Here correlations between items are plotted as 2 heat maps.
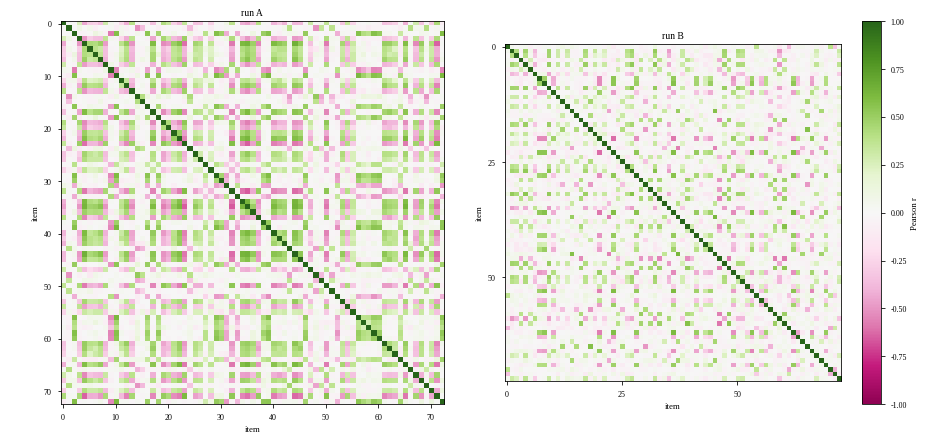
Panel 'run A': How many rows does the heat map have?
73
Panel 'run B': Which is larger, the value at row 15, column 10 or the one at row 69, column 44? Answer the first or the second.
the second
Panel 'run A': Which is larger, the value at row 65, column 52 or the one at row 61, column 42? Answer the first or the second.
the second
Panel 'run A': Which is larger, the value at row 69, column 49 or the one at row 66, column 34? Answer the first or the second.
the first
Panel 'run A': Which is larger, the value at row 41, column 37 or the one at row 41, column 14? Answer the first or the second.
the second
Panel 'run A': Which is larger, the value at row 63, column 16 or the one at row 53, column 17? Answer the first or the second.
the second
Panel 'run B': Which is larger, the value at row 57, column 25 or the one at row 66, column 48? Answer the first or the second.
the second
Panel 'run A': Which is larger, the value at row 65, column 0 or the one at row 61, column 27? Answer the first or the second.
the second
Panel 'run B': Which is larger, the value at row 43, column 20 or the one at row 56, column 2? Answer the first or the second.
the second
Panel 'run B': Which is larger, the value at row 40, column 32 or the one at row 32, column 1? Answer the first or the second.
the second
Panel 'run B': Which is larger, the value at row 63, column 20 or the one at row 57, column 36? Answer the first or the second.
the first
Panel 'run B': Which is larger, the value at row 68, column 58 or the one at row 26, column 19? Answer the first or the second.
the second
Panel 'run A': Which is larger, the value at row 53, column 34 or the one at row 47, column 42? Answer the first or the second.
the first
